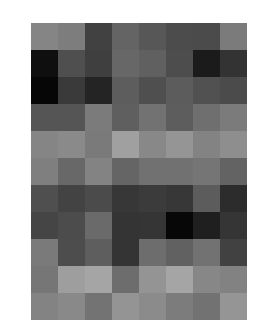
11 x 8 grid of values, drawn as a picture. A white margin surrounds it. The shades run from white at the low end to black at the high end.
Ninth with the highest average: top left. Calmest part: top middle. Stripes: horizontal, repeating 2 times.
